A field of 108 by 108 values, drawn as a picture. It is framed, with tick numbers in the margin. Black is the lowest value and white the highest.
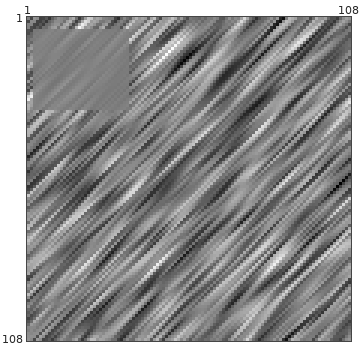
Histogram: bell-shaped. Odd rows or columns: none. Mirror symmetry: none. Calmest part: top left. Odd patch: calmer, in the top left. Grain: diagonal, up to the right.
